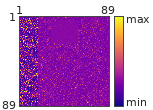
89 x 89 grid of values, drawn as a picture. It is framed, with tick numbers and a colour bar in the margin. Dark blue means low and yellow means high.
Neither half mirrors the other. In the top middle lies a patch that is calmer than the rest. There is no overall slope. A vertical seam about 20% of the way across splits the table, and the right part is calmer. The top middle is the smoothest part. On average the colour sits 30% of the way up the scale.
